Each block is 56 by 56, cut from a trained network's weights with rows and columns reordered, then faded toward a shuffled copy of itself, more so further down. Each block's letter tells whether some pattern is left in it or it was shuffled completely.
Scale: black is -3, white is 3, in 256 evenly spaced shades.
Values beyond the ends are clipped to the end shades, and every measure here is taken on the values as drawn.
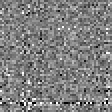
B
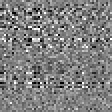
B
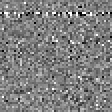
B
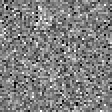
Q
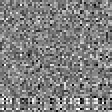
B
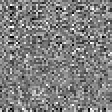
B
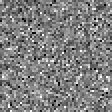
Q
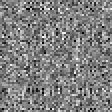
B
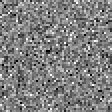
Q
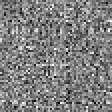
B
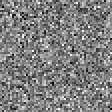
Q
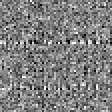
B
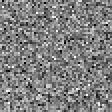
Q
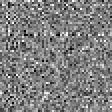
B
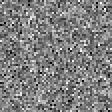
Q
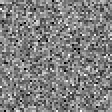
Q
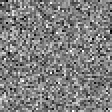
Q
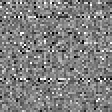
B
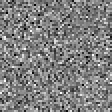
Q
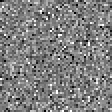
Q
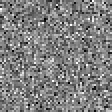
Q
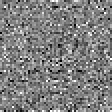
B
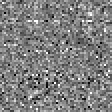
B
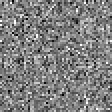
B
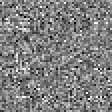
B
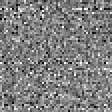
B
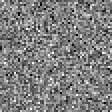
Q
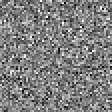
Q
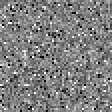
Q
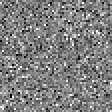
Q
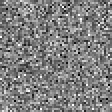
Q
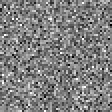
Q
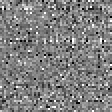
B
